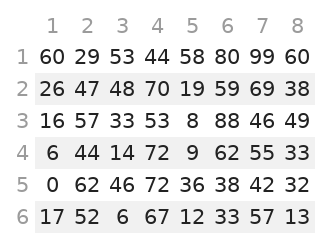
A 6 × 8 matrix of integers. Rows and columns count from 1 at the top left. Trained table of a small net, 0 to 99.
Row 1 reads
60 29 53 44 58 80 99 60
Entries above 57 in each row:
5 3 1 2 2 1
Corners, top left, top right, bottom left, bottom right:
60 60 17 13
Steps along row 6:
up down up down up up down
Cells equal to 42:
1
